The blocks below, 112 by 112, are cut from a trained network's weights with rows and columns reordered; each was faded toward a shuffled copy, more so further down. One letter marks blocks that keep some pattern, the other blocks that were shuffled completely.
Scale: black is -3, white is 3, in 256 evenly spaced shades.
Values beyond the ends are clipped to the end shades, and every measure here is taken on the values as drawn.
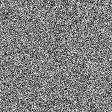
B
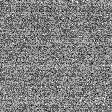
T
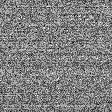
T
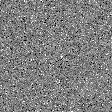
B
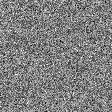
B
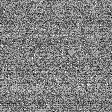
T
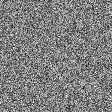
B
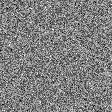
B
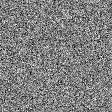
B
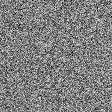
B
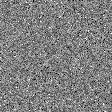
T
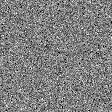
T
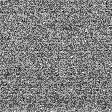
T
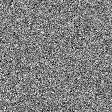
T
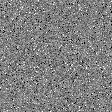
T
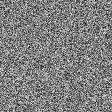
B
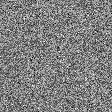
B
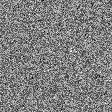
B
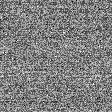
T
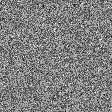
B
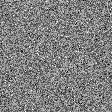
B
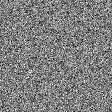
B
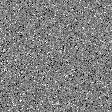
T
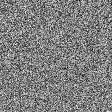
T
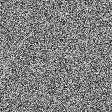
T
